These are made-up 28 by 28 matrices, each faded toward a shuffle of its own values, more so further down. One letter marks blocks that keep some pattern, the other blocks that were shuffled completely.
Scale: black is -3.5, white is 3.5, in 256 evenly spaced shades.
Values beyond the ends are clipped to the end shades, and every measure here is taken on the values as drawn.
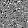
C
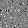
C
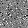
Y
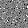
C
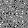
C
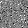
C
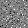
C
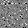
C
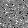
Y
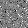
Y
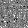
C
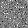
C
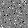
Y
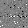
C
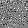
C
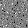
Y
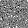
Y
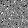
Y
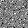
Y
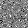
C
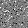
Y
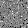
Y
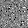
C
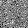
Y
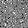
C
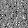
Y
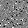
C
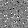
Y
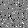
C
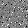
Y
